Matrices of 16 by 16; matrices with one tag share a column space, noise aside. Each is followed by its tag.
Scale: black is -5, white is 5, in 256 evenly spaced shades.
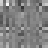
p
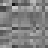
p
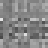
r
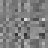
r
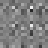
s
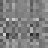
r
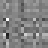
r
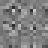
s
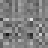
r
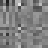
p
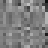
p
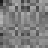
p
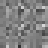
s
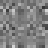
s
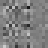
s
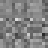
r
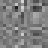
p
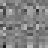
s
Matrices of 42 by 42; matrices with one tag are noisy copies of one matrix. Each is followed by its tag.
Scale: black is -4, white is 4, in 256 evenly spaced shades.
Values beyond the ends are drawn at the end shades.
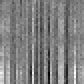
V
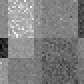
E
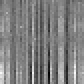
V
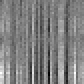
V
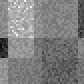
E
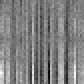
V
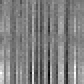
V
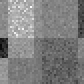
E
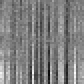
V
